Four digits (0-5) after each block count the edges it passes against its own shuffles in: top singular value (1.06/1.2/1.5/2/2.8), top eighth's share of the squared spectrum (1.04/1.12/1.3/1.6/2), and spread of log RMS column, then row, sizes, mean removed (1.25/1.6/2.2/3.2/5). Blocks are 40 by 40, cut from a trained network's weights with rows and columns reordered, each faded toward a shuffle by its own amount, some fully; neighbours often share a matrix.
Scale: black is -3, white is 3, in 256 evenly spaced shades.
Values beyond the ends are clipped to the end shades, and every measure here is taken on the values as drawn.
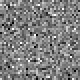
0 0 0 0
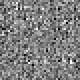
2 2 0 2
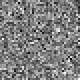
0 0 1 0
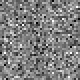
0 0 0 0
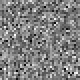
0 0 0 0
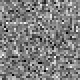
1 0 0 0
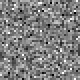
0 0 0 0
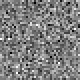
0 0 0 0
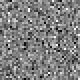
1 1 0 0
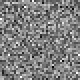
0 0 0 0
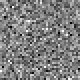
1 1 0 0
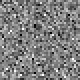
1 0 0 0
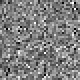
2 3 2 0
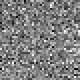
1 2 1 1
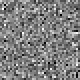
2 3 2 0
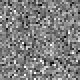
0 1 0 0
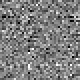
2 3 1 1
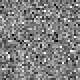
1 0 0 0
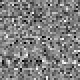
3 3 0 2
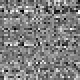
4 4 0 3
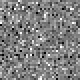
1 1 0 0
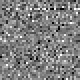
3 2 0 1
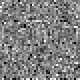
3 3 0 1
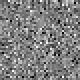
2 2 0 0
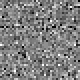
2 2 0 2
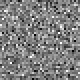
1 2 0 0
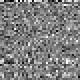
3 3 0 2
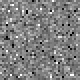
0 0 0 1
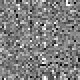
2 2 2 1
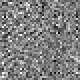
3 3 2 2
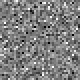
0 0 1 0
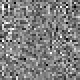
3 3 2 1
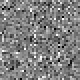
2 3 1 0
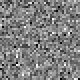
0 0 0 1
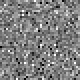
0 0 0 1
